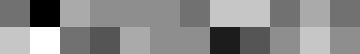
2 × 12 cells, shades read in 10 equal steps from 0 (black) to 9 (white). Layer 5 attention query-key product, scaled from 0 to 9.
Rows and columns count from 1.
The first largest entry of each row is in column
8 2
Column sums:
11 9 10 8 11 10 9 8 10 9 13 9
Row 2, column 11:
7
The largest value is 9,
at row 2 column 2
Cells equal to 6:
3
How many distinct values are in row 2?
7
